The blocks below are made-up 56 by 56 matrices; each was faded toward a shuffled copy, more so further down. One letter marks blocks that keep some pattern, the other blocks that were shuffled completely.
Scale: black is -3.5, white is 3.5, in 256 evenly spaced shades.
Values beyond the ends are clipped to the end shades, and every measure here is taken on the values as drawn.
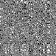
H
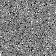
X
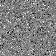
X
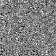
H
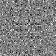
H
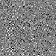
H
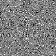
H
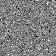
X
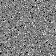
X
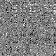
H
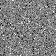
X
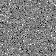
X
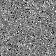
X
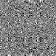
H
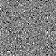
H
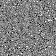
X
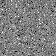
X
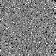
H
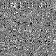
H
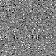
H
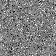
X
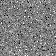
X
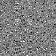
H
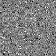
H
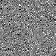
H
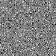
H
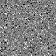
H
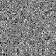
H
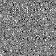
H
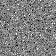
X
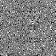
H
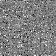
H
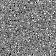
X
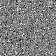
X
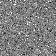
X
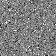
X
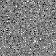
H
